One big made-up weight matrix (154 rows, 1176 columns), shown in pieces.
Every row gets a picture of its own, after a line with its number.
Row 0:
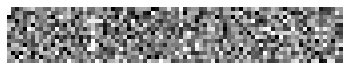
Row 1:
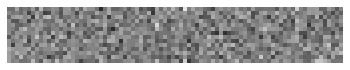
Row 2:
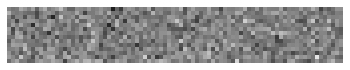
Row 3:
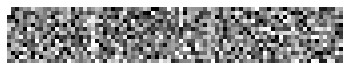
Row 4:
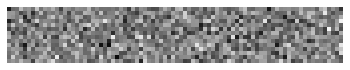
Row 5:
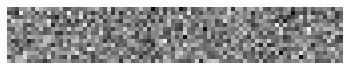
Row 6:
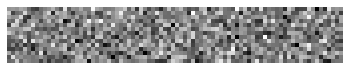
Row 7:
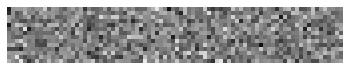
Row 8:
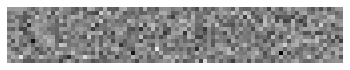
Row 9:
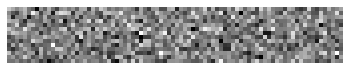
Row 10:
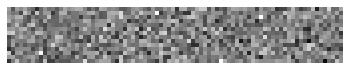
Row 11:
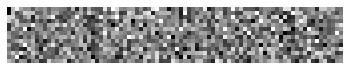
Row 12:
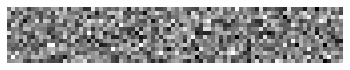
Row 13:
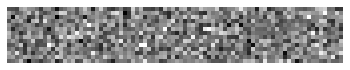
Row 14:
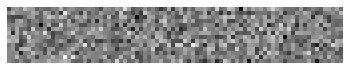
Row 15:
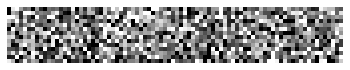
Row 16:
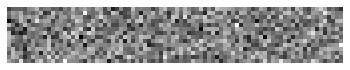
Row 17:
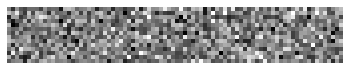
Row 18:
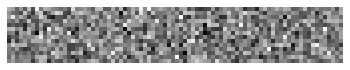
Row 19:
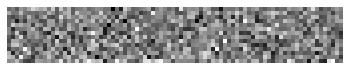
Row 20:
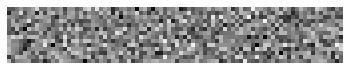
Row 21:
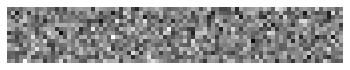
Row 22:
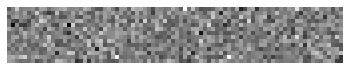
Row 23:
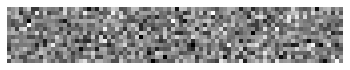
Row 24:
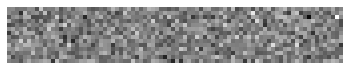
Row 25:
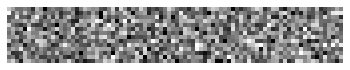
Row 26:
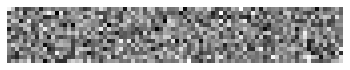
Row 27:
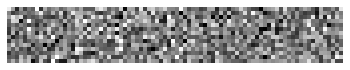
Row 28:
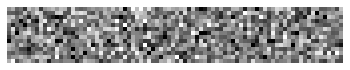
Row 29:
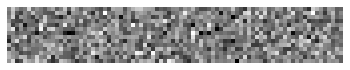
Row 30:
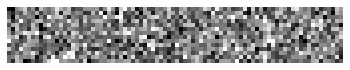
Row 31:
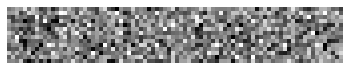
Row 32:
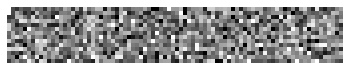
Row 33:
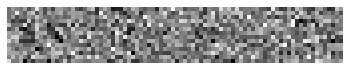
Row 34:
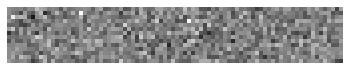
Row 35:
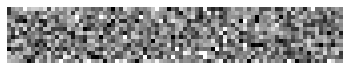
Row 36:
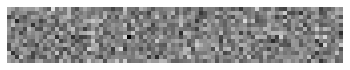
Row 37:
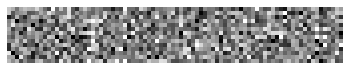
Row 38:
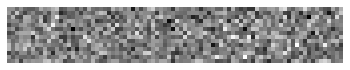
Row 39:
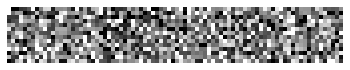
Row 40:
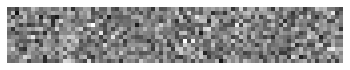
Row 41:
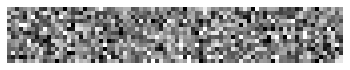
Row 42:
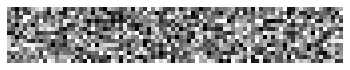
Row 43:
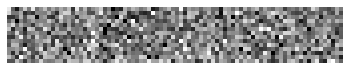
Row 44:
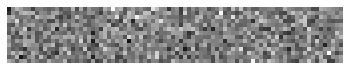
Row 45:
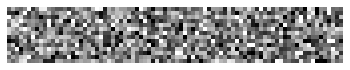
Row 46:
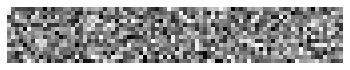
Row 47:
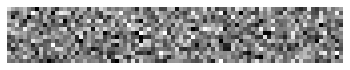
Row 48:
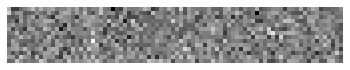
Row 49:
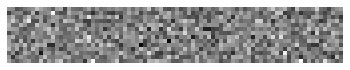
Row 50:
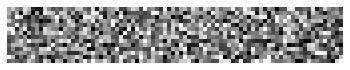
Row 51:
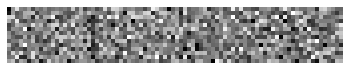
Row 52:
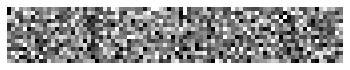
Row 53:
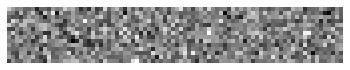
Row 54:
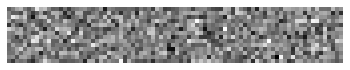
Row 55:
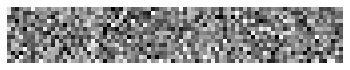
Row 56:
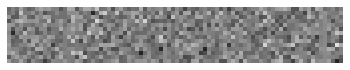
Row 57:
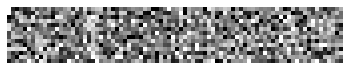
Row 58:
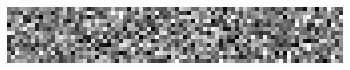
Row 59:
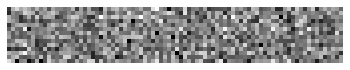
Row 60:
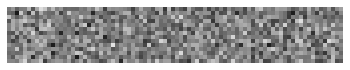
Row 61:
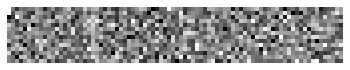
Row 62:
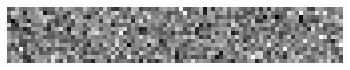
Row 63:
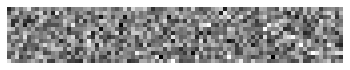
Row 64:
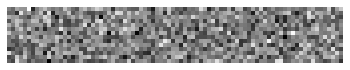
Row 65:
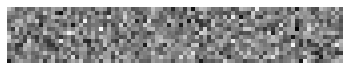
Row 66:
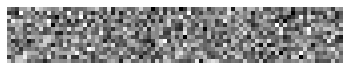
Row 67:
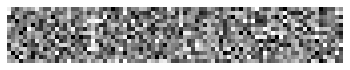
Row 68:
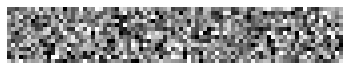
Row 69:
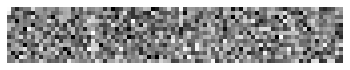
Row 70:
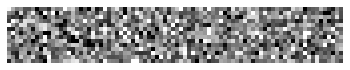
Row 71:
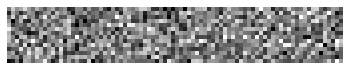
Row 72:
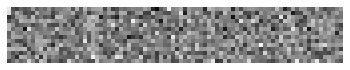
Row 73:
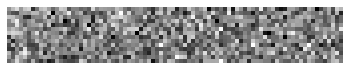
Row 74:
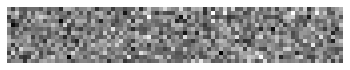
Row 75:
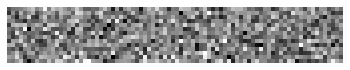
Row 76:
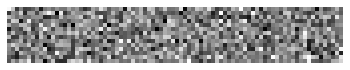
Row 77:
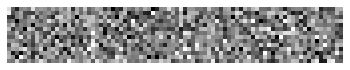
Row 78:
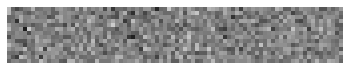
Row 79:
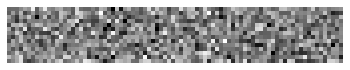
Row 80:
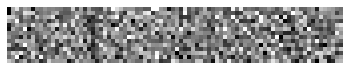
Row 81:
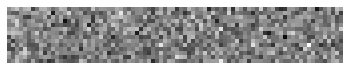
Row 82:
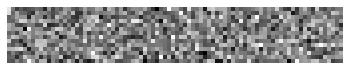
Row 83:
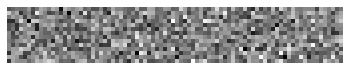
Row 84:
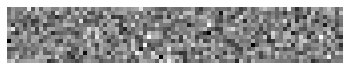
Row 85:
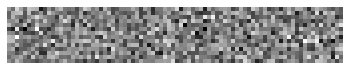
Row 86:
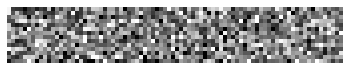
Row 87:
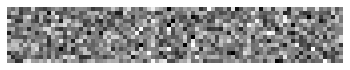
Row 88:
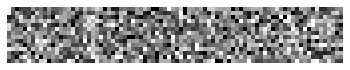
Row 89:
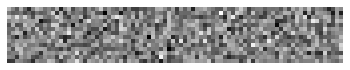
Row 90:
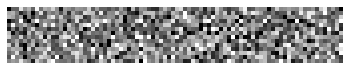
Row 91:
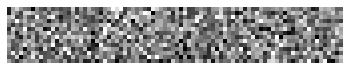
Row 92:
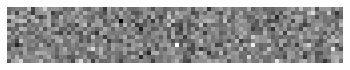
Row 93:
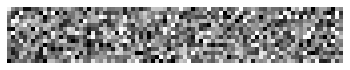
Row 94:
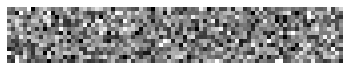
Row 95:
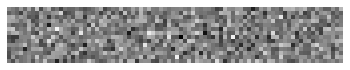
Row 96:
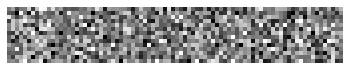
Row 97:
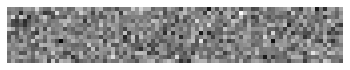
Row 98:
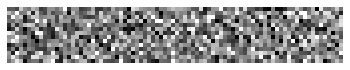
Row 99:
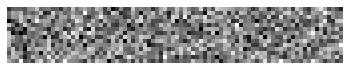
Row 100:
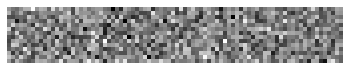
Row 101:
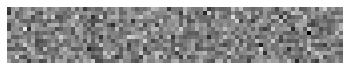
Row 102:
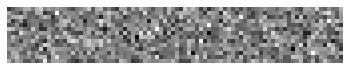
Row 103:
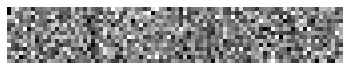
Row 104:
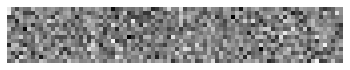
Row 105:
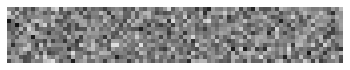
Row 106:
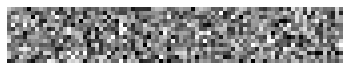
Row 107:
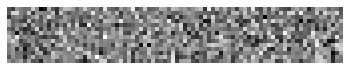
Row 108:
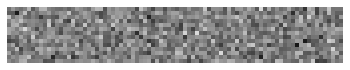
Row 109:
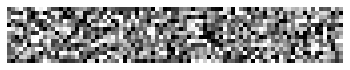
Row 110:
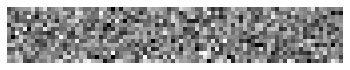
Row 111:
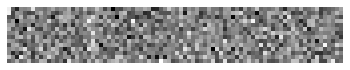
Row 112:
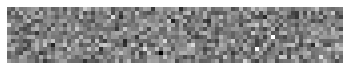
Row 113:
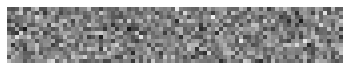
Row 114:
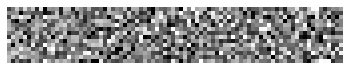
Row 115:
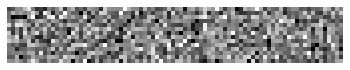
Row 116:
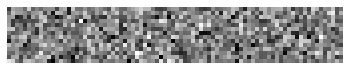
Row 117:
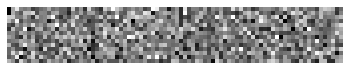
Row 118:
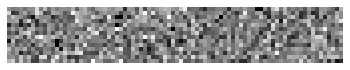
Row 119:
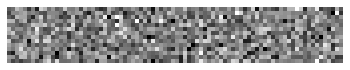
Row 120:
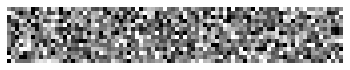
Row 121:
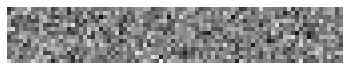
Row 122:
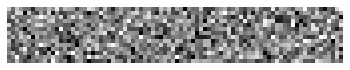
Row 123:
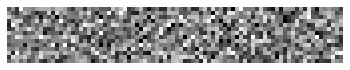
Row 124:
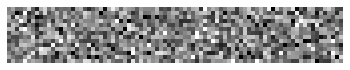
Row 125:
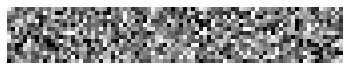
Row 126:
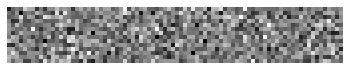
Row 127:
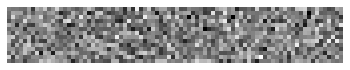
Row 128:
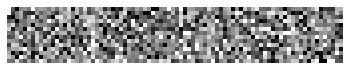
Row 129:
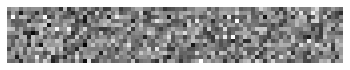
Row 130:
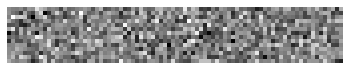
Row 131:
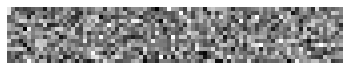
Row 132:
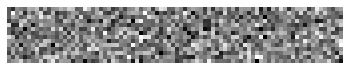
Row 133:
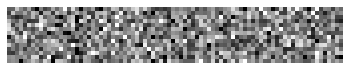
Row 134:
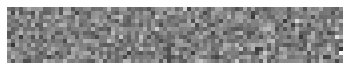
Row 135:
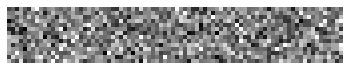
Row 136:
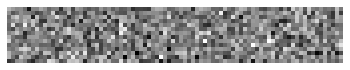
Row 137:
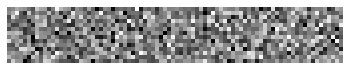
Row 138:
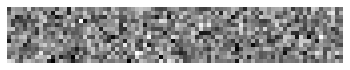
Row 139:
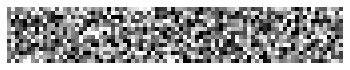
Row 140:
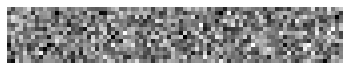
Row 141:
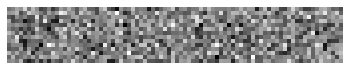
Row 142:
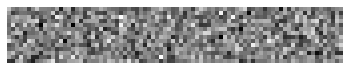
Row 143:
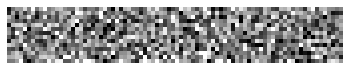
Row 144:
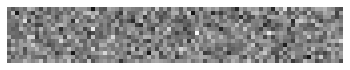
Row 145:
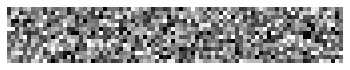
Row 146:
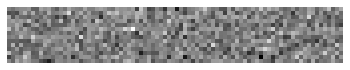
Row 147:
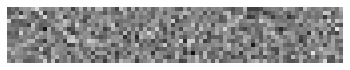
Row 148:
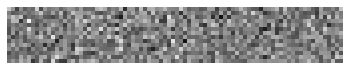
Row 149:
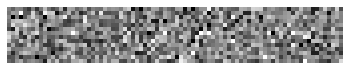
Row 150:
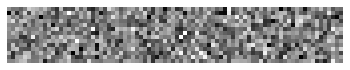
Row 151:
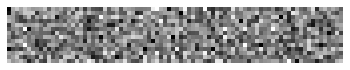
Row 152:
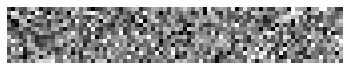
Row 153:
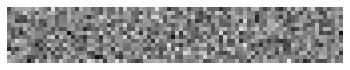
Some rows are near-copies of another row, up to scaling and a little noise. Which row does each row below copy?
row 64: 94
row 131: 82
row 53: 70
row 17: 74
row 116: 138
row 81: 73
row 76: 26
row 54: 109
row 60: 96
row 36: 37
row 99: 16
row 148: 27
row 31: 141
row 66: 5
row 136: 106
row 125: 65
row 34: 130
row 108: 45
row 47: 9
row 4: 90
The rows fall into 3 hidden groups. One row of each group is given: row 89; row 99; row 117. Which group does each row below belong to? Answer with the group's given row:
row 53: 89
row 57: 117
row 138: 89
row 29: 89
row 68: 89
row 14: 89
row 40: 99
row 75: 117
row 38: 99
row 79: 117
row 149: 89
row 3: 117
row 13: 99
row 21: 99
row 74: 99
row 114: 89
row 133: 89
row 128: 117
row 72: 117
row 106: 89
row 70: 89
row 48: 117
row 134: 89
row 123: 99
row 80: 117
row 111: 117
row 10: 99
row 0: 117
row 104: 117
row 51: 117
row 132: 99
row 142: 89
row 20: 99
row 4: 99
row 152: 99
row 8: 99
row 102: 89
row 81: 99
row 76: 89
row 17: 99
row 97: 89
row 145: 89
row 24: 99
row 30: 89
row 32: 117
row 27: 89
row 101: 117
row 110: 117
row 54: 89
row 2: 117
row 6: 99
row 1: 89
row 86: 117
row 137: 99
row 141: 99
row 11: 117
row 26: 89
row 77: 117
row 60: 99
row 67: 117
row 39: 117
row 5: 99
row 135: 99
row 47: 99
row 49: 99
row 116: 89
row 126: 89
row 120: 99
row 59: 117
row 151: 117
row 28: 89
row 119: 89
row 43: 117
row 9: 99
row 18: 89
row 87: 99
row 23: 99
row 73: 99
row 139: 89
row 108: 99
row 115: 89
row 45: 99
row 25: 117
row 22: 89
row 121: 89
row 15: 117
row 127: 99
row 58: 99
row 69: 117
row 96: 99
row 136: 89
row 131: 117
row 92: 99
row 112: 99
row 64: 99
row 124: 99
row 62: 99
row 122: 99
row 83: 99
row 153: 117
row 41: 89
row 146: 99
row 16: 99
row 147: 89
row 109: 89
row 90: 99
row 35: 117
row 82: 117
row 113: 99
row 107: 99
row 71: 89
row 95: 89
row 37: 117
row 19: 117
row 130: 89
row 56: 99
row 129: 89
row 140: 99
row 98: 99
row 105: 99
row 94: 99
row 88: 117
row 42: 99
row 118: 89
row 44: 117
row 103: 117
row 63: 89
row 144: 99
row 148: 89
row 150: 99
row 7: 117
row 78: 117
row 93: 89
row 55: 117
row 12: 99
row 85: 99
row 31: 99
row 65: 89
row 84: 89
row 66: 99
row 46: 117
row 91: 117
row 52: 117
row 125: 89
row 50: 99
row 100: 117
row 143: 117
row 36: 117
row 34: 89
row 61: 117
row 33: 99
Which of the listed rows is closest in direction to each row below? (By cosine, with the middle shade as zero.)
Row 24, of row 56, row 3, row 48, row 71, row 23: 23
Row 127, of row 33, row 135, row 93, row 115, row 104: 33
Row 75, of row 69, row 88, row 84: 84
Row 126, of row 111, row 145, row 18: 145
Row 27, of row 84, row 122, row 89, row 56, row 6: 89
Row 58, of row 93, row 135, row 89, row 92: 92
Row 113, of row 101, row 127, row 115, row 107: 107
